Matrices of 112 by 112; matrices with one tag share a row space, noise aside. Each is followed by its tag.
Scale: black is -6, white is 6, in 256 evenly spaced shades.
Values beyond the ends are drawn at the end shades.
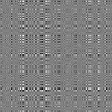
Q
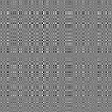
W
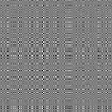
W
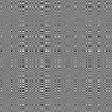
Q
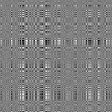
Q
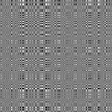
Q
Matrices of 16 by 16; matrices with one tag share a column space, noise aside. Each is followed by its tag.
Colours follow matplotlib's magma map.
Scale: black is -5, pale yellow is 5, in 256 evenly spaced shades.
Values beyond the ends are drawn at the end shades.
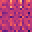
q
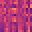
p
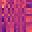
p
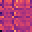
q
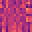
p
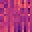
p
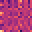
q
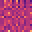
q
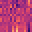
p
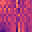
p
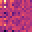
q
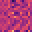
q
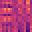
p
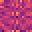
q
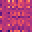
q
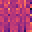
p
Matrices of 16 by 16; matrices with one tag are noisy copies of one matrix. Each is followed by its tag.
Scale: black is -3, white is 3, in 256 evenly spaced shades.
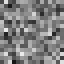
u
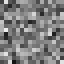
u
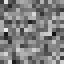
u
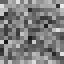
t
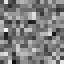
u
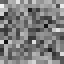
t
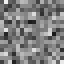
u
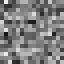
u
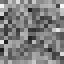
t
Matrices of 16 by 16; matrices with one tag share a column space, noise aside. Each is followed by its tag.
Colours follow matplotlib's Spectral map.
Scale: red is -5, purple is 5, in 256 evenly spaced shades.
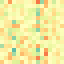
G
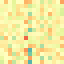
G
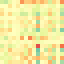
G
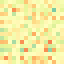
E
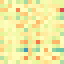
E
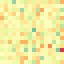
E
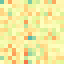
G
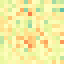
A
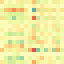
E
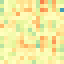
A
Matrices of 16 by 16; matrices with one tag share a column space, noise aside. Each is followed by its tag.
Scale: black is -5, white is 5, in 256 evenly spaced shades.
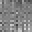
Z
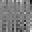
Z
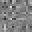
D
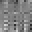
Z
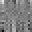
Z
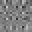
D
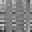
Z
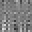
Z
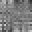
Z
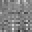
Z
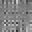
Z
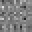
D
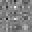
D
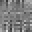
Z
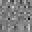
D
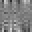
Z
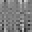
Z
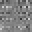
D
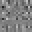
D
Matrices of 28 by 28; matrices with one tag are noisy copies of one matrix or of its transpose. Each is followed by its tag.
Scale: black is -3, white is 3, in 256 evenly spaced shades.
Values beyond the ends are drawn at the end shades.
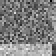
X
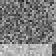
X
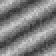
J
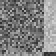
X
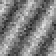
J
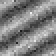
J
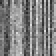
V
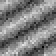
J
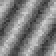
J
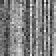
V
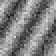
J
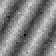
J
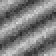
J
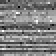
V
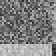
X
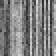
V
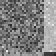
X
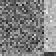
X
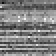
V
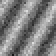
J
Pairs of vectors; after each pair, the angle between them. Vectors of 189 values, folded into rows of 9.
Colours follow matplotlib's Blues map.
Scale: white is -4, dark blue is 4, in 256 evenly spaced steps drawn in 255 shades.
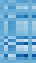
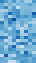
partly aligned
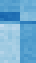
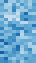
partly opposed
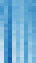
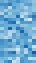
orthogonal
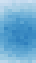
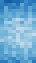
nearly opposite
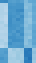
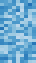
orthogonal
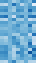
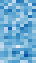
orthogonal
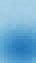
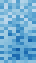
partly aligned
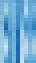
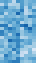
partly aligned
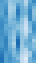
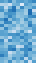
orthogonal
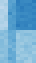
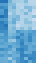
nearly opposite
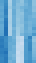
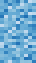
orthogonal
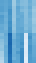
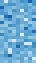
orthogonal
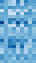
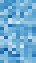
partly opposed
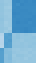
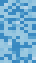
orthogonal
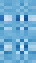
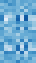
nearly parallel
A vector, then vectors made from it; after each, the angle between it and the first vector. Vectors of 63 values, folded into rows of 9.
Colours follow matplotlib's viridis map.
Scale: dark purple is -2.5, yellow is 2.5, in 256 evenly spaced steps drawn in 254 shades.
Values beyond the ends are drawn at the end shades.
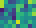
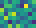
partly opposed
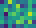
orthogonal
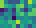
nearly parallel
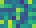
partly aligned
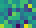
orthogonal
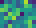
partly opposed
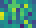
partly opposed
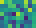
orthogonal
